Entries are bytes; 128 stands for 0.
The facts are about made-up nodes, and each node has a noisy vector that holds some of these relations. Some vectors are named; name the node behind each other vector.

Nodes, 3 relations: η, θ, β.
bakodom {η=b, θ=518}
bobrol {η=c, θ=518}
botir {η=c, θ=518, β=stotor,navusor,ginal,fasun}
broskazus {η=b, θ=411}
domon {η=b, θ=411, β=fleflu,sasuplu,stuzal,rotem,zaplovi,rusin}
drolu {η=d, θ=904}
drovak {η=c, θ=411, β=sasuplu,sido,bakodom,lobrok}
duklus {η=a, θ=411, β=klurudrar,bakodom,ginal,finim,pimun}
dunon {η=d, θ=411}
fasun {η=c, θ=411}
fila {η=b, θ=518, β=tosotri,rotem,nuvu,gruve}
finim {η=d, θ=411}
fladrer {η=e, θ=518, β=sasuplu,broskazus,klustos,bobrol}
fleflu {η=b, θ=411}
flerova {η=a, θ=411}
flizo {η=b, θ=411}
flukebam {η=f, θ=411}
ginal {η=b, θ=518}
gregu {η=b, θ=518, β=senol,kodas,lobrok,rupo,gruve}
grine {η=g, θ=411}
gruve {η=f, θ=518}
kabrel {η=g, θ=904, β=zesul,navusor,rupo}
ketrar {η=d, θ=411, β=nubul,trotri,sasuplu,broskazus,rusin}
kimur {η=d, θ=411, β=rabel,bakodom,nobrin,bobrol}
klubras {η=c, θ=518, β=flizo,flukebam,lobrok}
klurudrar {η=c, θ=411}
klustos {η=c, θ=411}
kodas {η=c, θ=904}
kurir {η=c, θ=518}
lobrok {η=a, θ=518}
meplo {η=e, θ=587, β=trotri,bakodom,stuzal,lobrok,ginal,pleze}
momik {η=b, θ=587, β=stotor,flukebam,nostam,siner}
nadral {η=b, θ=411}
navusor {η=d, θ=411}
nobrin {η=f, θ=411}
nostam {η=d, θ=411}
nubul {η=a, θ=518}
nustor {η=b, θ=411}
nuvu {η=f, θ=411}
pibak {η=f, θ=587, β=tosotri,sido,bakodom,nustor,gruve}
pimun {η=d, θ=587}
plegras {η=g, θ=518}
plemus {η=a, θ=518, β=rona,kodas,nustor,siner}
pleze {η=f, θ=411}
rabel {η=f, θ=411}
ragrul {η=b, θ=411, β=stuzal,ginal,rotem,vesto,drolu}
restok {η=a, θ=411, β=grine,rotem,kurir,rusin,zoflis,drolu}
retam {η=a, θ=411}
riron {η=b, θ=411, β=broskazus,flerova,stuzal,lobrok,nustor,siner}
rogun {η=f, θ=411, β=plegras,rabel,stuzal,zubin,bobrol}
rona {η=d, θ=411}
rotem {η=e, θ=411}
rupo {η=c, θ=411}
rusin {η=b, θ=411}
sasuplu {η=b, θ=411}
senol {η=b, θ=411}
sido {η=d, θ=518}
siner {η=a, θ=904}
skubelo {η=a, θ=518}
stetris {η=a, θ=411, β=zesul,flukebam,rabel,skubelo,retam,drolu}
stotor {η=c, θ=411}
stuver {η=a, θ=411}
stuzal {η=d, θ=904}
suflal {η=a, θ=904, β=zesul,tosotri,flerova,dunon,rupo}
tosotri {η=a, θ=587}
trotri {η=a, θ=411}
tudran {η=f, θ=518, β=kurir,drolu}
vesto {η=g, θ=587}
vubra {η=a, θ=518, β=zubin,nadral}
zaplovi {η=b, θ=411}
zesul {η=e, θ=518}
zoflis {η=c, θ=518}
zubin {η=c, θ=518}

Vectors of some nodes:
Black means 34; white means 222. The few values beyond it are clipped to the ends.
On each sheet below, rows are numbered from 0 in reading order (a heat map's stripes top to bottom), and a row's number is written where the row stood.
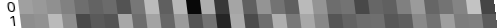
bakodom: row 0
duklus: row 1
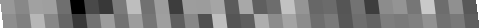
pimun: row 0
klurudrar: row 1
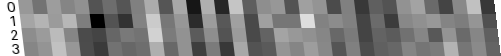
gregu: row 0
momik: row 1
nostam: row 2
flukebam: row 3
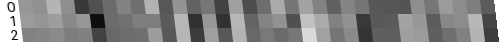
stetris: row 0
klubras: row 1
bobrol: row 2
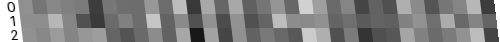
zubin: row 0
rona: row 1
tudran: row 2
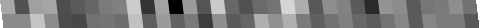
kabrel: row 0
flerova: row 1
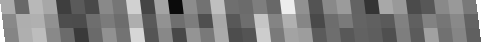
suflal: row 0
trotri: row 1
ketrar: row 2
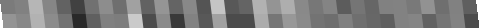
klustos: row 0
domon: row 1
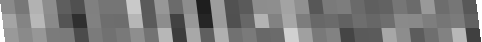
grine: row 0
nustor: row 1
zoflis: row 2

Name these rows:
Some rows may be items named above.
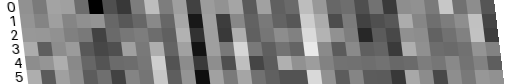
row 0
pimun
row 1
tudran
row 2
botir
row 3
kodas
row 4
sasuplu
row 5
drolu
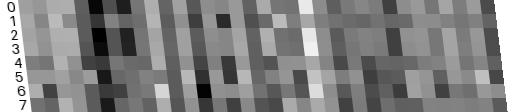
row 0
tosotri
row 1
nustor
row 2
tosotri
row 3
tosotri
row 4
rabel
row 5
klubras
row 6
stuzal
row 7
rogun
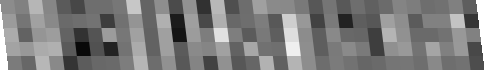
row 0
senol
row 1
gruve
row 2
kodas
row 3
tosotri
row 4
rotem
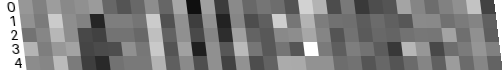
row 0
tudran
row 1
riron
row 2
nobrin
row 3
siner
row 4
navusor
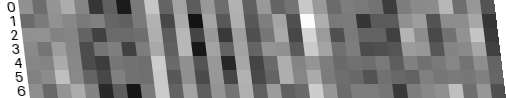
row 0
vesto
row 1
fladrer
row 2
vubra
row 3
zesul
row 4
nadral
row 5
broskazus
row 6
vesto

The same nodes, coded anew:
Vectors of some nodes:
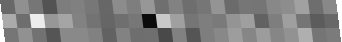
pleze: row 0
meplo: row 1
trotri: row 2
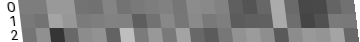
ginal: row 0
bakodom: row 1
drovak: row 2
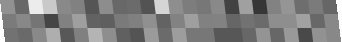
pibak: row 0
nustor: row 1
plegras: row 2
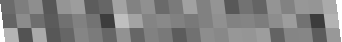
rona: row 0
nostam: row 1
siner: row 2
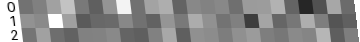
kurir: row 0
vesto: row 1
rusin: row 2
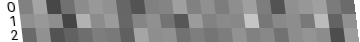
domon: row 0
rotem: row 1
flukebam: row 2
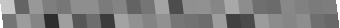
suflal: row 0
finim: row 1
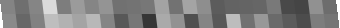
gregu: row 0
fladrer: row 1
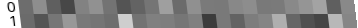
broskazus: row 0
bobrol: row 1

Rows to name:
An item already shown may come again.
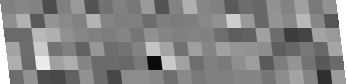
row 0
senol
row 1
restok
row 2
sido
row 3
drolu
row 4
meplo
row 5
flizo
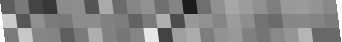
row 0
klustos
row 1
suflal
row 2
grine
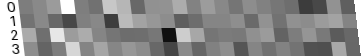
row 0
tudran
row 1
rupo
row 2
meplo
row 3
plemus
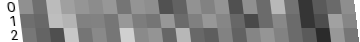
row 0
zesul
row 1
gruve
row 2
klubras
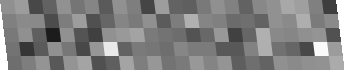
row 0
duklus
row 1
senol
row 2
klurudrar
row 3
zubin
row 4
rona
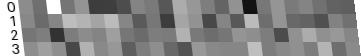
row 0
pimun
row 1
fladrer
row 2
rogun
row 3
rotem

